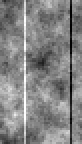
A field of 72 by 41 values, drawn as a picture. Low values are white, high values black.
Streaks run downward. A few values lie far out on both sides of the bulk. Columns 13 and 36 differ from the columns beside them.
